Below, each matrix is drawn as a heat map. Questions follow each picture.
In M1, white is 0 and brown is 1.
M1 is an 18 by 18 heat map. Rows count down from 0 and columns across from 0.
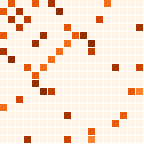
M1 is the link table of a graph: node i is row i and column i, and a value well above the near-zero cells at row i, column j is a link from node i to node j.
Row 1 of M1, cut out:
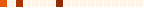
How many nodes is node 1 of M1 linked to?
3
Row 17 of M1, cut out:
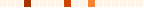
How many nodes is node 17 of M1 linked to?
3
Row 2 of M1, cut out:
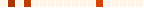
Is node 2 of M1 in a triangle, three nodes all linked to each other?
no
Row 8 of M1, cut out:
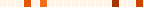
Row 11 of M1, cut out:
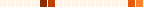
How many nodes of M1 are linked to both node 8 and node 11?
2
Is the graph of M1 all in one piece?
yes
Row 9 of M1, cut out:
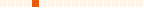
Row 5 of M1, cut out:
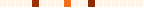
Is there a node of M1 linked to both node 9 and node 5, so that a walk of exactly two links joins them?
yes
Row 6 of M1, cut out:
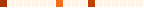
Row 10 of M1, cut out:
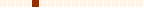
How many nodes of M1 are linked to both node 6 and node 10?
0
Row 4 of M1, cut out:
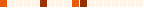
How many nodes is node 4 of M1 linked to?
4
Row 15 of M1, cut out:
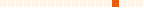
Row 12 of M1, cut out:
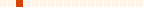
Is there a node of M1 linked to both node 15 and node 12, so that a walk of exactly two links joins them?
no
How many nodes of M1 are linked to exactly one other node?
6
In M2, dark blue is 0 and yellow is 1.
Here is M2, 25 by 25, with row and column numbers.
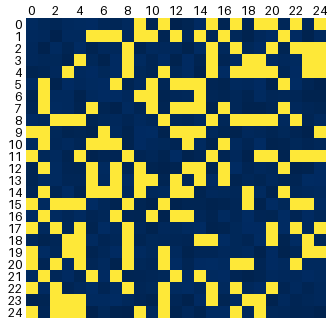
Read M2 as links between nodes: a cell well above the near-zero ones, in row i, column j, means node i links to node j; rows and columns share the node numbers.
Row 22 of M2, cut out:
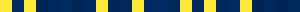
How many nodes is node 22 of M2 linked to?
7
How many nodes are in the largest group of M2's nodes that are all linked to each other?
6
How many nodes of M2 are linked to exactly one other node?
0
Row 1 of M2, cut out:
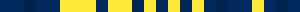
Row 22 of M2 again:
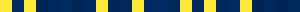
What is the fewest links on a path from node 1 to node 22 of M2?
3
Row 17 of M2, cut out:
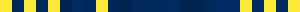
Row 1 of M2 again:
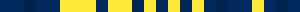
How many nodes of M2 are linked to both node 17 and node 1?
0
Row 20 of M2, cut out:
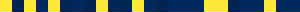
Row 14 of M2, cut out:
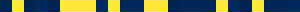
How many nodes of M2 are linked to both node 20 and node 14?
1
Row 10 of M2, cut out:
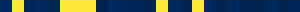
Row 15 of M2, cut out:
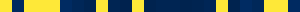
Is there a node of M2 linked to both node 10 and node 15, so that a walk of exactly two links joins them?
no
